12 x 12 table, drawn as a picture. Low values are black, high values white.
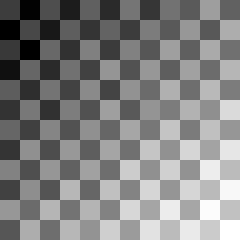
Grain: checkered. Slope: up to the bottom right. Mirror symmetry: none. Ninth with the highest average: bottom right. Ninth with the lowest average: top left.
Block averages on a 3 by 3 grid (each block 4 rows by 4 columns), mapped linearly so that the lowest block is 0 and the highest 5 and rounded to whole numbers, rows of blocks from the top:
012
124
245
